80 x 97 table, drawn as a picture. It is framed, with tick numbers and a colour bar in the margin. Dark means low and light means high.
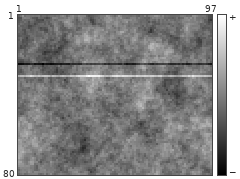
There is no overall slope. The top left is the ninth with the lowest average. A few values lie far out on both sides of the bulk. Rows 25 and 31 stand out from the rest.
